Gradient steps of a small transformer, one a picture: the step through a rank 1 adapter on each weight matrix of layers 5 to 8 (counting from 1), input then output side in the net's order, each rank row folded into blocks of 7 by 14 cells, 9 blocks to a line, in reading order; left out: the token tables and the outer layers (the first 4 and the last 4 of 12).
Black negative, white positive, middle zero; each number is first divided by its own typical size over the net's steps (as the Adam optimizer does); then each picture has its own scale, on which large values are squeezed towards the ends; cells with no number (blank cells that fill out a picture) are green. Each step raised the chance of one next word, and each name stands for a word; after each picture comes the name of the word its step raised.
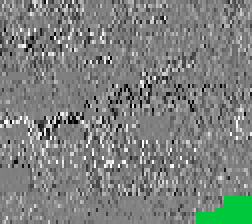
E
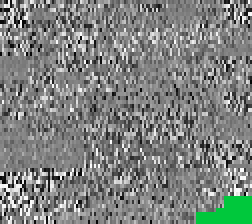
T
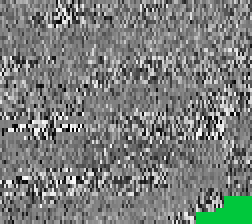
T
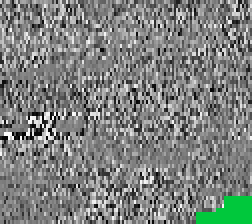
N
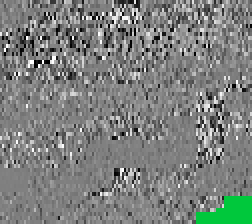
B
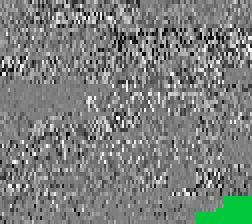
B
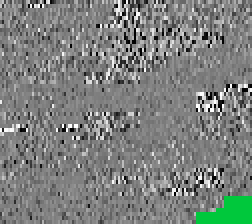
B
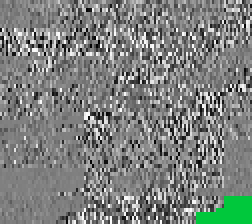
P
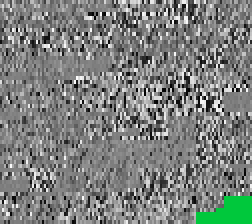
N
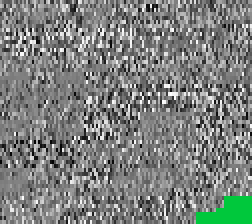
P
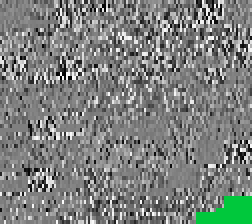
P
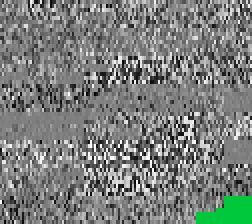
T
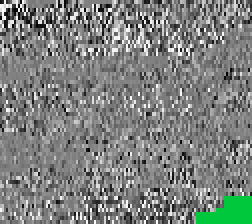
P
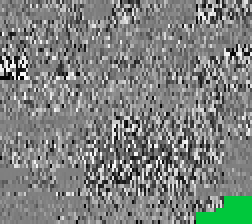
T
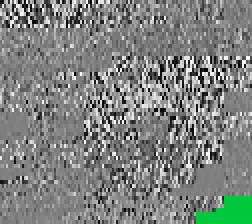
E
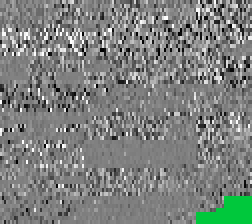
B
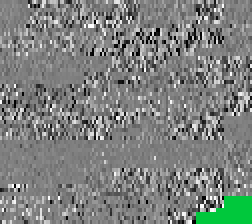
B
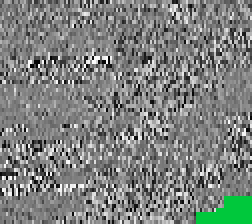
N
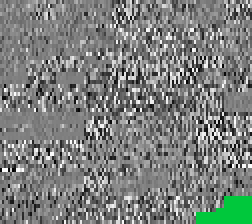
P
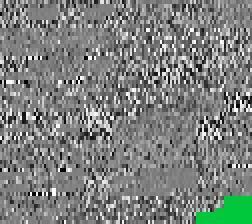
P
